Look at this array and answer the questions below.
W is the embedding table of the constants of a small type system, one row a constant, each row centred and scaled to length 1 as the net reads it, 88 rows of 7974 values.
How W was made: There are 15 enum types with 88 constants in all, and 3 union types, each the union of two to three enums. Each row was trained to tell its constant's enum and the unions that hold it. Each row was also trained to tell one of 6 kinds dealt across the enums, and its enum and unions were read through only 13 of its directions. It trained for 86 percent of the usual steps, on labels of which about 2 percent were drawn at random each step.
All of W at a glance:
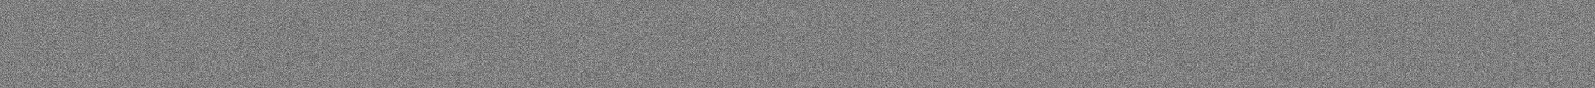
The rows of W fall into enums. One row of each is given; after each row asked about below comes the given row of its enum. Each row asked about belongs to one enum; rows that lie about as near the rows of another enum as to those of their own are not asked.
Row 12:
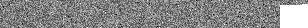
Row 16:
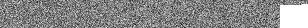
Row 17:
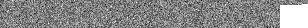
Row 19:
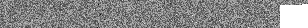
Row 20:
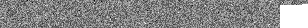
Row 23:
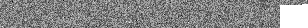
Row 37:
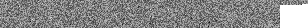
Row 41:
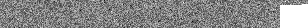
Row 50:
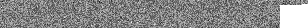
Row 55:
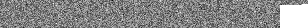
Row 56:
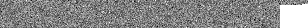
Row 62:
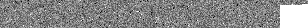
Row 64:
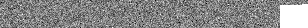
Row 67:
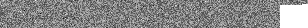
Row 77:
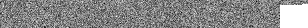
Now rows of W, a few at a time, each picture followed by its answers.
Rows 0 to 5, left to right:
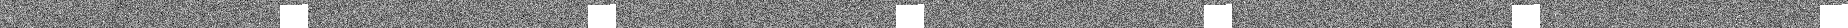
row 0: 37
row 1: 64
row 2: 50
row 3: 20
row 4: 12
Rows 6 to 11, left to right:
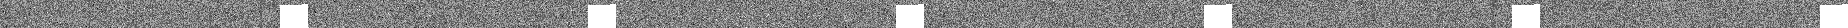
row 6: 23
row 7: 23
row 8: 37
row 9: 56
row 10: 23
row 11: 19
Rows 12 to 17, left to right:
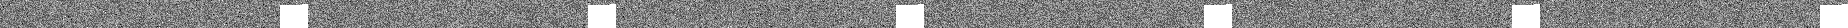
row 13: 16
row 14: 62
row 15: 12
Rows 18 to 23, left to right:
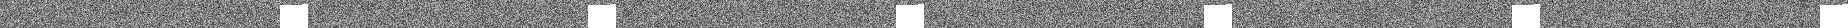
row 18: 20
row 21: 77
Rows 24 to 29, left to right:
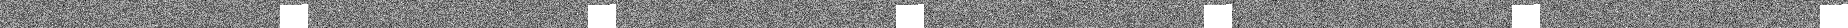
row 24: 16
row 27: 56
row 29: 55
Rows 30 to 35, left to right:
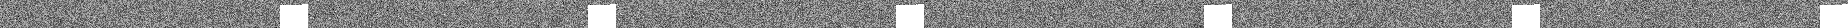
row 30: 20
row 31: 16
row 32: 12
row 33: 77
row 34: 17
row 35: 77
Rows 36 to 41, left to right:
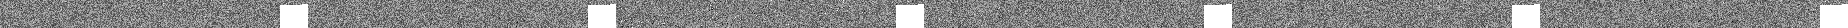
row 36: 19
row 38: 67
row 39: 37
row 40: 41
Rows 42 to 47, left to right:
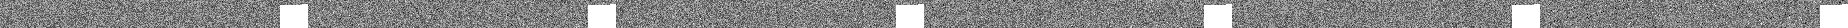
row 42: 12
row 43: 55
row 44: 64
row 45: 20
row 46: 12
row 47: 19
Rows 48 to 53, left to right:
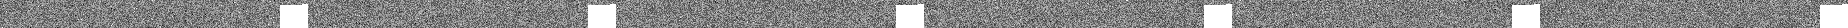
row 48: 17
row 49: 23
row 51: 23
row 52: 19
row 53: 67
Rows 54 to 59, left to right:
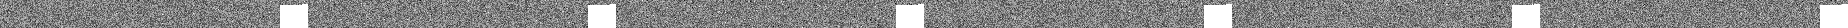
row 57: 37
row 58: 67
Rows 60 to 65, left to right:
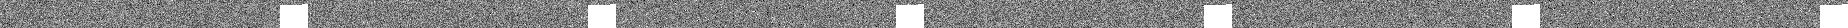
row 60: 67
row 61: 56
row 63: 17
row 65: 17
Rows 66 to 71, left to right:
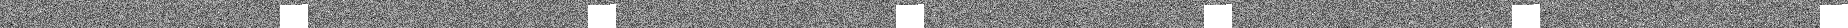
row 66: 19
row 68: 62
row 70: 50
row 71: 12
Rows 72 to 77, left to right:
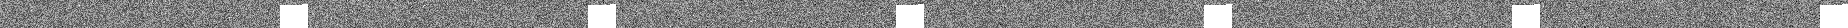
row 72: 16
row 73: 77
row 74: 77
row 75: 20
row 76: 17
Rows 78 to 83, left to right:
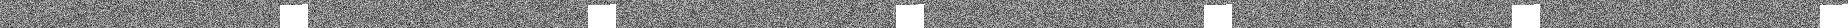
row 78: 37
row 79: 37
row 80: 77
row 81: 17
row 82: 16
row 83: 16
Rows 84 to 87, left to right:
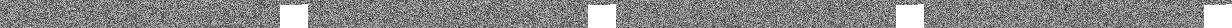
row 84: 23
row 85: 62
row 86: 50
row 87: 67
